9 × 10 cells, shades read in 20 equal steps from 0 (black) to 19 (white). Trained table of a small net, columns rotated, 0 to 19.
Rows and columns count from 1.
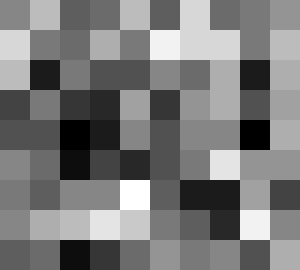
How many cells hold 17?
2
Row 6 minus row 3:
-4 6 -8 -1 -3 -4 1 4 9 -2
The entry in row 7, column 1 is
9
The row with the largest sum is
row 2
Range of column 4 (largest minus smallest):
15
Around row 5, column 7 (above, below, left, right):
11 9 6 10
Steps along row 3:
down up down same up down up down up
